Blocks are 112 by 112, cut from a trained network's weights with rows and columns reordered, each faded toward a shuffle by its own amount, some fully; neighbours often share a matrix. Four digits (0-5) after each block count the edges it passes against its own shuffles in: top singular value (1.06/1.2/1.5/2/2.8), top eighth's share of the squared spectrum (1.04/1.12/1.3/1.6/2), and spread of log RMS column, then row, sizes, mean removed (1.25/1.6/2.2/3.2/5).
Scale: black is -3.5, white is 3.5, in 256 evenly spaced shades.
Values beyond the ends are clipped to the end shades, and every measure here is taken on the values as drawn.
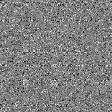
4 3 0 3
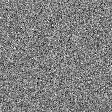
0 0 0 0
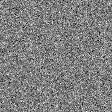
1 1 0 0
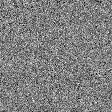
0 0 0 0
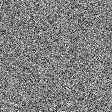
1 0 0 0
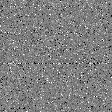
3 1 0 1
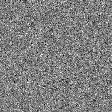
1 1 0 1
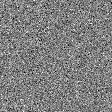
0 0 0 0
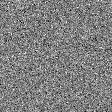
0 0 0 0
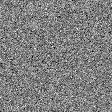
0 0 0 0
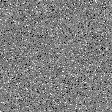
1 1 0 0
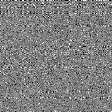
4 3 1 3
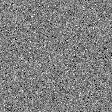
2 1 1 0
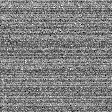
5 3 1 1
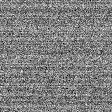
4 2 0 0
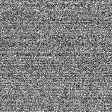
3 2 0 0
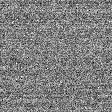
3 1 0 0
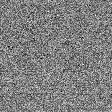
1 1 0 0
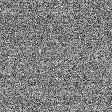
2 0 0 0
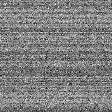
4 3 1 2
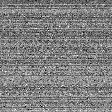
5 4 1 1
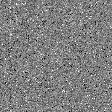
2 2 1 0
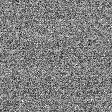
2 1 0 0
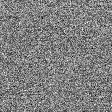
1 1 0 0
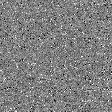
3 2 1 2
